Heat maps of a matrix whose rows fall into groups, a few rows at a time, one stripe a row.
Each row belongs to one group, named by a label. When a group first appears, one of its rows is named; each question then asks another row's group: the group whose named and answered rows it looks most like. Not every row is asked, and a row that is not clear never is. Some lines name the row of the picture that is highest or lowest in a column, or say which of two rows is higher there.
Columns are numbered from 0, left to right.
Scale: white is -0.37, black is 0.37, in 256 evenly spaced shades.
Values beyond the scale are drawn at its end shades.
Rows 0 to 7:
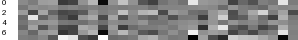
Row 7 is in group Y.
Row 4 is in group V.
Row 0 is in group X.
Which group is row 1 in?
V
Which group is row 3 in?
X
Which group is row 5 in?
X
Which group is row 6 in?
X
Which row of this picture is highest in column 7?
7
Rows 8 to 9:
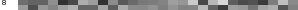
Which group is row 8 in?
X
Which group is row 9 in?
Y
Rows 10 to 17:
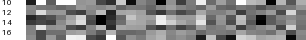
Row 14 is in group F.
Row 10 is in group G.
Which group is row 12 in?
X
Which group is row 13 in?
F
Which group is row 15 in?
X
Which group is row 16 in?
Y
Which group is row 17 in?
Y
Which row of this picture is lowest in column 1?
10
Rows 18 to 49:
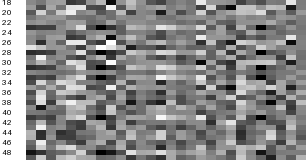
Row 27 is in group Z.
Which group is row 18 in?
X
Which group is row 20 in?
G
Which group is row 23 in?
F
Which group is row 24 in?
Z
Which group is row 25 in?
X
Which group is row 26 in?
Y
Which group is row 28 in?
F
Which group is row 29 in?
X
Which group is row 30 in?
Y
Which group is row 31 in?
F
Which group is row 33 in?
F
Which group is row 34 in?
G
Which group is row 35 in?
Y
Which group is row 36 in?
G
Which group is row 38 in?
G
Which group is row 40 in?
Y
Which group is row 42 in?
X
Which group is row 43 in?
X
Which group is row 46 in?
X
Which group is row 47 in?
G
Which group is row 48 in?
F
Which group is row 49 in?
G
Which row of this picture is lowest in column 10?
48
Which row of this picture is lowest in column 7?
27
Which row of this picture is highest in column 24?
38
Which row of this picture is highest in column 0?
48
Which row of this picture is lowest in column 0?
27
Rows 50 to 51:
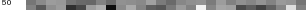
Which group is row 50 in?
V
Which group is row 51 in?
X
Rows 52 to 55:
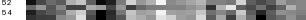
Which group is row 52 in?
F
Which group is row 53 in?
X
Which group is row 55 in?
F
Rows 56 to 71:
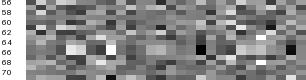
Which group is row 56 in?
G
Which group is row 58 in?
X
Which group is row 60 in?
X
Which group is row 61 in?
G
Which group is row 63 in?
Z
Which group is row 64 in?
Y
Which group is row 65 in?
Y
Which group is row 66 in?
Y
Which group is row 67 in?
X
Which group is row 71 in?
X
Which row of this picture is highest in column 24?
61
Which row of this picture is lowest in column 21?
61
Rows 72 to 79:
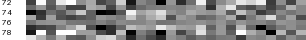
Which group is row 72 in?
G
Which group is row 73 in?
X
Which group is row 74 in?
F
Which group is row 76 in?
V
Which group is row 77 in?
F
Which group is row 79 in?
Z
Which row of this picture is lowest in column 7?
79
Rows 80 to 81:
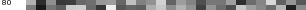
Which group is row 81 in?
Y
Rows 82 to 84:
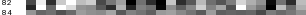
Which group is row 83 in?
G
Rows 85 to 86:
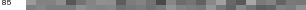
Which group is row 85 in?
Z
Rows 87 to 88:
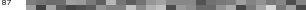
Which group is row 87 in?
Y
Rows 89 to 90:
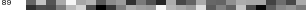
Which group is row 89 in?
G
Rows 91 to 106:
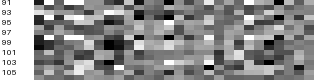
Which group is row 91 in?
G
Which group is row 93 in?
Z
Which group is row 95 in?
F
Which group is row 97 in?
V
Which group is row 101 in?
X
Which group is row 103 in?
F
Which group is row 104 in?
Y
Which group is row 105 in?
G
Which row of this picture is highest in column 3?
92
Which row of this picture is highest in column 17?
104
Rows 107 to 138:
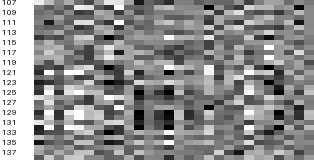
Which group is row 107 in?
Z
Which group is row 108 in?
Y
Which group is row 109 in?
X
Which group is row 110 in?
Z
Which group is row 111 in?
Y
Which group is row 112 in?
X
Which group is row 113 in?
Z
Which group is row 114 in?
F
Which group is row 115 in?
Y
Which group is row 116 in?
Z
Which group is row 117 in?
X
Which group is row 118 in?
Z
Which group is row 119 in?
V
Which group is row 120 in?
F
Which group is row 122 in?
X
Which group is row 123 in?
F
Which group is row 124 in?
G
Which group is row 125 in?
G
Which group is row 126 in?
Z
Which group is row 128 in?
Y
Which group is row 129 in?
G
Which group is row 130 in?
G
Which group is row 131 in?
Z
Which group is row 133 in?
F
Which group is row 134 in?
Z
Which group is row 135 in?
F
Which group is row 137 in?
Y
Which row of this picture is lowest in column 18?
137
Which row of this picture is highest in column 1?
111
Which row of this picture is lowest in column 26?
117
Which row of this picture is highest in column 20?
137
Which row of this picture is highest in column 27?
119
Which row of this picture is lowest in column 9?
121
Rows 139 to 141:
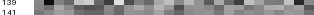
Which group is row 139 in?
Y
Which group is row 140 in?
V
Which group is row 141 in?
V
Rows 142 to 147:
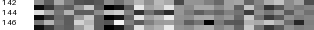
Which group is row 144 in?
Z
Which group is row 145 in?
F
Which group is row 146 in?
Y
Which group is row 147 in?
F
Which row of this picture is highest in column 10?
144
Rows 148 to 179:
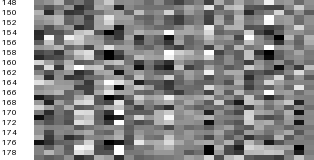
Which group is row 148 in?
Z
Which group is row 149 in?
X
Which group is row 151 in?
Z
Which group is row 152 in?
Z
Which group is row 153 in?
X
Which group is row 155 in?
G
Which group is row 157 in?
Z
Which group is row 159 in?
F
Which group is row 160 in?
Z
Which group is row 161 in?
G
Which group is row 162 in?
X
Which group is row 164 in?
Z
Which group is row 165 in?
X
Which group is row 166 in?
Z
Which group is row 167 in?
F
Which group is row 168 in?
Y
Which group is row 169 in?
Z
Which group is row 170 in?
Y
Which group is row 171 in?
F
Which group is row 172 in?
Y
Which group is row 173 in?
Z
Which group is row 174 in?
Y
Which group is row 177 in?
Y
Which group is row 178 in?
Y
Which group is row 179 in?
X
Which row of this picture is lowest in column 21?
155
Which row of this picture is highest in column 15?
161
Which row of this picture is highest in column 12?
161
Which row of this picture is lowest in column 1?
155
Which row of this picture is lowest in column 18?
168
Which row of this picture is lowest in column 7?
164
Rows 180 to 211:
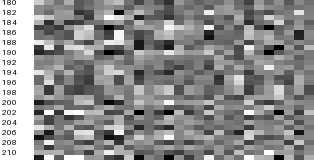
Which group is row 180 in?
Z
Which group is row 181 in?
Z
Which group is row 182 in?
X
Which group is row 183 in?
Z
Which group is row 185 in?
F
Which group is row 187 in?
Y
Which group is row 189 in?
G
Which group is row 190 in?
F
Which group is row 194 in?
Z
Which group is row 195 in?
X
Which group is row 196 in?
X
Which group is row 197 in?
V
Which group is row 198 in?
V
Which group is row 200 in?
F
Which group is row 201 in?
Z
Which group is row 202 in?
G
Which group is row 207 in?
F
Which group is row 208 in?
X
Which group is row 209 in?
Y
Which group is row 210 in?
Z
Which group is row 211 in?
G
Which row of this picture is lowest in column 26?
182
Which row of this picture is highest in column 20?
206
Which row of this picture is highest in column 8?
182
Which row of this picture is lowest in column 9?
211
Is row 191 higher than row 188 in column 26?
Yes
